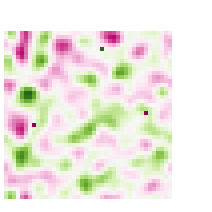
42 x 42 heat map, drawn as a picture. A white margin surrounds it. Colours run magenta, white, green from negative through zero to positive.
The field is mottled with small blotches. Three lone cells stand out: one far higher and two far lower than their neighbours. No row or column stands out. Neither half mirrors the other.
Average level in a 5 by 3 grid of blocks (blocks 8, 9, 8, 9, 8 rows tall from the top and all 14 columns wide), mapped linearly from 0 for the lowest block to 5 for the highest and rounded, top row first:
2 0 2 | 3 2 3 | 2 5 4 | 4 3 4 | 1 5 2
